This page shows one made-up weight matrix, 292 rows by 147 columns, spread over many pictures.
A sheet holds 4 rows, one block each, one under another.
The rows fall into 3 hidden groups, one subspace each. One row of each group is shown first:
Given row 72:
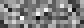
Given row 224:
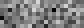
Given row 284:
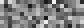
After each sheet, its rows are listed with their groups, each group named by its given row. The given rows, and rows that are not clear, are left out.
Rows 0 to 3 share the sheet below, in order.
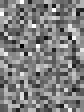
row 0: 224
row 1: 72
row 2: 72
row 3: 284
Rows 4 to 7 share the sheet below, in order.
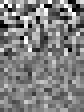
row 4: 72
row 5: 224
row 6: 224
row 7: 72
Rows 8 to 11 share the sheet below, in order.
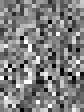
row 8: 224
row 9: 224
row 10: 224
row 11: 224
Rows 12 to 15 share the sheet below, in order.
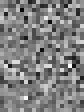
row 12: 224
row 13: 284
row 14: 72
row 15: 284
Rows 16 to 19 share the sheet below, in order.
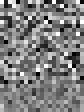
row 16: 284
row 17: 224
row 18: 72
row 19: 284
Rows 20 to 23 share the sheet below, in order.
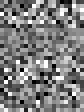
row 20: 72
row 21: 284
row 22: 224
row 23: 72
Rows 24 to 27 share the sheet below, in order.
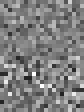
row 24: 72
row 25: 224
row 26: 224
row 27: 284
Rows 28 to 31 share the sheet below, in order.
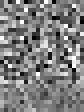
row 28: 284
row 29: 224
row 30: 72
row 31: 224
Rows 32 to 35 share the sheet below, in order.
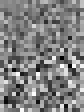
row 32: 224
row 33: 224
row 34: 72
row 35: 224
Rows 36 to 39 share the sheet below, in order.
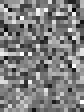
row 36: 72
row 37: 72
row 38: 72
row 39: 224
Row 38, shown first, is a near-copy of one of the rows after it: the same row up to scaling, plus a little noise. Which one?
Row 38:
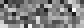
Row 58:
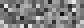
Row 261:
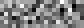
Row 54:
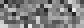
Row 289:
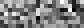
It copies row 54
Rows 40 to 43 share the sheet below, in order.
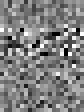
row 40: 284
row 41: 224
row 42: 284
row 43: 284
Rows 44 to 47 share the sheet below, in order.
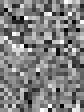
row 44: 72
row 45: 72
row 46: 72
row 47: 224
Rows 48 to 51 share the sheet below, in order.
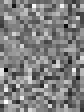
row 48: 284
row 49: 72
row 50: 224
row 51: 284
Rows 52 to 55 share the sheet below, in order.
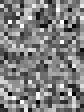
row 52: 224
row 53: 72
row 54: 72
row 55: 72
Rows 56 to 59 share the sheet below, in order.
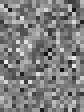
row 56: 72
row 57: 224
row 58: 72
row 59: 224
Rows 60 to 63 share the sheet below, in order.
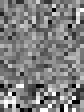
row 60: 224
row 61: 284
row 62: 72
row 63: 224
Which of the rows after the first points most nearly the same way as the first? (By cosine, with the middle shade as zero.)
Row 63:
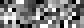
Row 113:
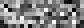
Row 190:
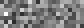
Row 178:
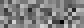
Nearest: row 178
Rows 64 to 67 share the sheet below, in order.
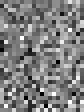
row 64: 72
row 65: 224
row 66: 224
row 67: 224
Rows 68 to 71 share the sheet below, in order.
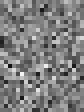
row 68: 72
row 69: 224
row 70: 72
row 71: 224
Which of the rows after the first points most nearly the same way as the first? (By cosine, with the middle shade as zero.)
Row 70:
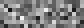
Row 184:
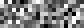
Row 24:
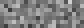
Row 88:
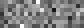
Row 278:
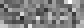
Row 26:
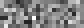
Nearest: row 24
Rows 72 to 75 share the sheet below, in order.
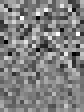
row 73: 224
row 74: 72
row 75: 72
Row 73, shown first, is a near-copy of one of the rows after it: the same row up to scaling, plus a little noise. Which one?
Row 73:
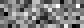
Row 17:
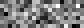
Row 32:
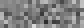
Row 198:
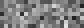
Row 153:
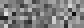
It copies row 17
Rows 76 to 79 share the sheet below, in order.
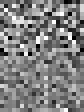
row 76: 72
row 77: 72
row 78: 72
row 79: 284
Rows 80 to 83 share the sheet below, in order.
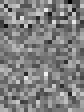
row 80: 72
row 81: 72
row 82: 224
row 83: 72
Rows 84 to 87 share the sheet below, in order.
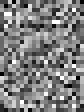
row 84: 224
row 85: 224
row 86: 284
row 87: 72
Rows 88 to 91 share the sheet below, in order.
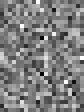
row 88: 224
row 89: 284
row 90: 284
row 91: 72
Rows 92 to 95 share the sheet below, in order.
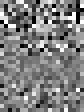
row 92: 224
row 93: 284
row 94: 224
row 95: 224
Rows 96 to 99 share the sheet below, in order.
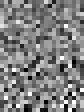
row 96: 284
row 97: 72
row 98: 72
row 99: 224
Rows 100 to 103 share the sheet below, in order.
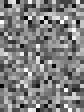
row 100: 284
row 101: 72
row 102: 224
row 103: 284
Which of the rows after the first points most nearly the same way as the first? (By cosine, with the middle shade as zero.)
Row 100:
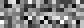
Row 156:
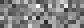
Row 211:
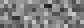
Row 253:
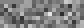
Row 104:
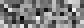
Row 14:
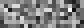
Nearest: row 104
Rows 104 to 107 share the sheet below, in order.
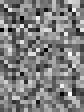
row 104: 72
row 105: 284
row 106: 72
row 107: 72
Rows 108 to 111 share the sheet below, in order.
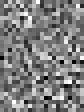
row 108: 224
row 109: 224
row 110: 284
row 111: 72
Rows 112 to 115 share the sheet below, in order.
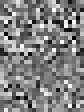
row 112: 224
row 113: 72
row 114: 284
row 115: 224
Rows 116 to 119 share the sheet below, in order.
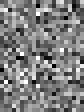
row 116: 72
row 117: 224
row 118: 224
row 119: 224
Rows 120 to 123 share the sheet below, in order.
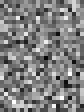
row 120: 72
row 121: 224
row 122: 284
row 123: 72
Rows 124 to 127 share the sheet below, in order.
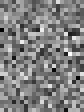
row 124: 224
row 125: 284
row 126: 224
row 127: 224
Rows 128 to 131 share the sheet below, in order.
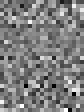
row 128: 72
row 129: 224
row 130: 284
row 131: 284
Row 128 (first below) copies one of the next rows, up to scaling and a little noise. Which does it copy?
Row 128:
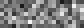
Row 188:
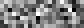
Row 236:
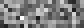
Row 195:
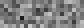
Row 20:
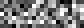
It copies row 20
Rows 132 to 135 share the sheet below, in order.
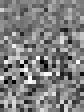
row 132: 284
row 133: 72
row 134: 224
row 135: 224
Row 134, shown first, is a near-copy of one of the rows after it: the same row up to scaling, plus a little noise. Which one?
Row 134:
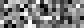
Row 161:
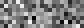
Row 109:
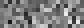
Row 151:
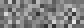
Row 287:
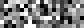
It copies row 287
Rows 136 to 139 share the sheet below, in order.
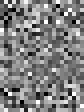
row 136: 224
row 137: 284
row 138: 284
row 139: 72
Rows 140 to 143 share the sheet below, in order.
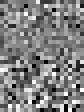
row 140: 224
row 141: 224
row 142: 224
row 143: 224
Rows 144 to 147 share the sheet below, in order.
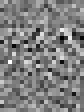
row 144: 72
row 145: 72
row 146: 284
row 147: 284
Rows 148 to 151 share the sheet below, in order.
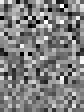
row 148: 284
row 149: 72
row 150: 224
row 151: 224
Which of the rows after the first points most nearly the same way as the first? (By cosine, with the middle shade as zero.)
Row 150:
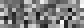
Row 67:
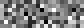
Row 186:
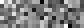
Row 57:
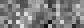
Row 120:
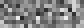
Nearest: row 57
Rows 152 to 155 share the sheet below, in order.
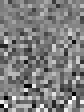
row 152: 284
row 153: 224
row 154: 224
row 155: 224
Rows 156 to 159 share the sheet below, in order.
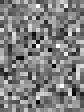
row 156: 284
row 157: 284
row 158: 224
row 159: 72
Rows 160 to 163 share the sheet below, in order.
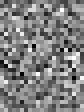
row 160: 72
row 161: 224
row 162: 72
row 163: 72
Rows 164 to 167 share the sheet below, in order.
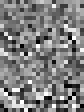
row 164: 284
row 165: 72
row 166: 284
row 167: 72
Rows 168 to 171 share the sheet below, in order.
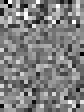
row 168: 224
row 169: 224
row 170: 72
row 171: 224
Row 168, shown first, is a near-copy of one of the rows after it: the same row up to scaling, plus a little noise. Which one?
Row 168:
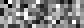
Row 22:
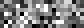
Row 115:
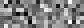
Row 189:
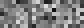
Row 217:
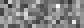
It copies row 217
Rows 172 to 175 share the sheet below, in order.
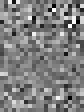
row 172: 224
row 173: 284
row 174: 284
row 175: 72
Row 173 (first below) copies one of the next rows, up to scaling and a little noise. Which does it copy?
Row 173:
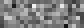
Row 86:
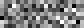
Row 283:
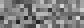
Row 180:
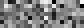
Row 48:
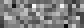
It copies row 48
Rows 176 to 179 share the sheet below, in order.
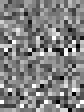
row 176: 224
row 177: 224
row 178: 224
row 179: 284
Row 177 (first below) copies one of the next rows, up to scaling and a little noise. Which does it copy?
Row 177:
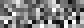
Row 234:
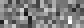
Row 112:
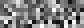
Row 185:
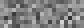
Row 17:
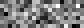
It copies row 112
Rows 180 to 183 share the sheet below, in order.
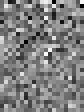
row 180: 284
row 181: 224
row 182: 224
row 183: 224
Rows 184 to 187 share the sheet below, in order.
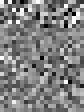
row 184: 224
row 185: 224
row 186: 284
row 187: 72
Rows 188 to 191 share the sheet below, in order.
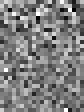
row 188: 72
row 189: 224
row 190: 224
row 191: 284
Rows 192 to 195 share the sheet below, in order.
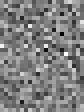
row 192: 72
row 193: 284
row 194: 72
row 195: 72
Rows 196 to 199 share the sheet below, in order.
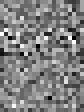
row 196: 72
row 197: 72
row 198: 224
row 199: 72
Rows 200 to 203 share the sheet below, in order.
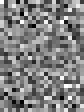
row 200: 284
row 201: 72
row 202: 284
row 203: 72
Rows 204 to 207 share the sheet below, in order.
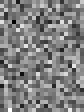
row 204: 224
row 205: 284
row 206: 72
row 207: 284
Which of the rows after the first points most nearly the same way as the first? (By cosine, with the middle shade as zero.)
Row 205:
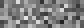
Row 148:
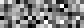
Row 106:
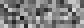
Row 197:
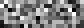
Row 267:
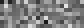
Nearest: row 267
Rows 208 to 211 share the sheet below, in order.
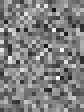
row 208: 224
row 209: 284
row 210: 224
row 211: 72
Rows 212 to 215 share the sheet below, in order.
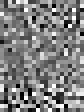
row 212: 224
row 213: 224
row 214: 224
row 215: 284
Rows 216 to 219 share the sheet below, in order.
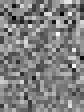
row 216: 72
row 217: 224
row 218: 72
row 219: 224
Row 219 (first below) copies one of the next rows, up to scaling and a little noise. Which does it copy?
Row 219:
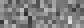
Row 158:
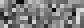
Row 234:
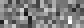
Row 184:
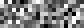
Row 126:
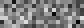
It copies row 234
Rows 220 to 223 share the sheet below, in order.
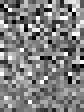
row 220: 72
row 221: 284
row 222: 284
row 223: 224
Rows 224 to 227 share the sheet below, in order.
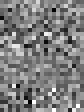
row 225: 72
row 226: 72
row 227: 224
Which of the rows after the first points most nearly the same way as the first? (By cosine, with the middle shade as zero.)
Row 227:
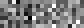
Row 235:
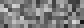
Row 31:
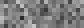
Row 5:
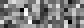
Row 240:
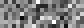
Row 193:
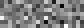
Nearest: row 193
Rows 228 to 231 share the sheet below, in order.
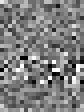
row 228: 224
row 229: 284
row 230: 224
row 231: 72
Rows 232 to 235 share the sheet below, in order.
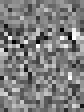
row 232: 72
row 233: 72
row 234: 224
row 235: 72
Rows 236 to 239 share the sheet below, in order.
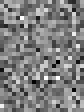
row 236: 72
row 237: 284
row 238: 224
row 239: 284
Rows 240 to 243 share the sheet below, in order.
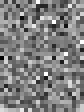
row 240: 224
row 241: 284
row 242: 284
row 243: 72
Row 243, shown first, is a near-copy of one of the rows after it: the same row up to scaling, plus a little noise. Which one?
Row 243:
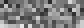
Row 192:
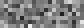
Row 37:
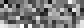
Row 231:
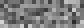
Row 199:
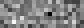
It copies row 37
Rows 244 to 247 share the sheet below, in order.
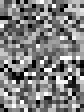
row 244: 284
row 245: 72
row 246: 72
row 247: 72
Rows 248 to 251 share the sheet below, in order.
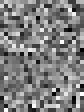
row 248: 72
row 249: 72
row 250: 224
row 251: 224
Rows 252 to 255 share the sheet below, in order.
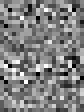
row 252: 72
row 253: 72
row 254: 72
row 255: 72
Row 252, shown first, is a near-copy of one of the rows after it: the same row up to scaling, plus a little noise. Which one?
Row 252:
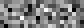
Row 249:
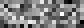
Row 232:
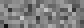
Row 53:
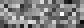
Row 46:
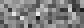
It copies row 232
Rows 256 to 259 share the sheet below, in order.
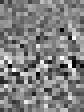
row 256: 284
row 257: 72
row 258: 72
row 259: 72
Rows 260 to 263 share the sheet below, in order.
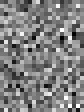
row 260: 224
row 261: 72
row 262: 72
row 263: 224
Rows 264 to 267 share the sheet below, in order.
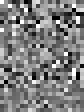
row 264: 284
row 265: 284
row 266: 224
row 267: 284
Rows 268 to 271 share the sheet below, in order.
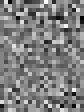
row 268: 284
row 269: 72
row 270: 284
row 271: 284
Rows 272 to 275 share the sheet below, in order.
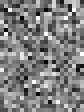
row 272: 72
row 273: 72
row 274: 224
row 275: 284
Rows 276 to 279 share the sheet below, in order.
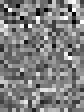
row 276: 72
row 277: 284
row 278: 72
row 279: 224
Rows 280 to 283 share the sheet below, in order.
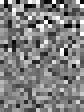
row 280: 284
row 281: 224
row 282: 284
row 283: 284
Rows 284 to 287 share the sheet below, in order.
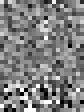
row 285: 284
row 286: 224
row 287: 224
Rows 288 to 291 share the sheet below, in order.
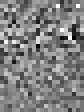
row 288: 224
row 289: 72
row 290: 284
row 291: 284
